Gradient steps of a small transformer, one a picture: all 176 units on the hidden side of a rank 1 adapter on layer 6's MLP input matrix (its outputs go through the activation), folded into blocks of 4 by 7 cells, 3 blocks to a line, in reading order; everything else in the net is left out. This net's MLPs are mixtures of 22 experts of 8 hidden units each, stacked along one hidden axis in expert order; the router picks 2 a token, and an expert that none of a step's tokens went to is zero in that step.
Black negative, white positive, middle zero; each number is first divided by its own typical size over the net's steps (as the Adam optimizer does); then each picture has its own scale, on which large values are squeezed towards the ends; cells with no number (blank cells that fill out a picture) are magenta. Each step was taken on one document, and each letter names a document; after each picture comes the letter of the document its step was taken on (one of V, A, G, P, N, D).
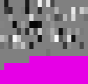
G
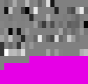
G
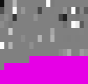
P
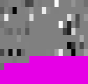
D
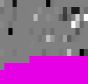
P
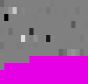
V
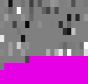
D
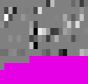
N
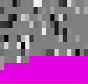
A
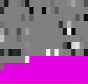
D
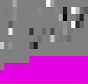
P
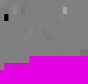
V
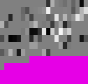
N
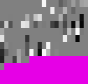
A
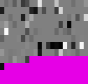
D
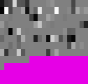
G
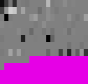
V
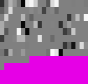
D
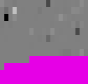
P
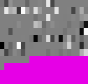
G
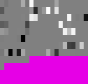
D
